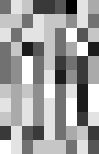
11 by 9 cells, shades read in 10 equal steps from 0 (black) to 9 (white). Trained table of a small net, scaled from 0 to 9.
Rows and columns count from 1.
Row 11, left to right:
9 8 4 7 7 7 4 8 3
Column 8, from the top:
8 8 3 9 2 2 1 1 2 7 8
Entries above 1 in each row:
8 9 9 7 9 8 8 8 9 9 9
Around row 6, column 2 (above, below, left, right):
5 6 4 9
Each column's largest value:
9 8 9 8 9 7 9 9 9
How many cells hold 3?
5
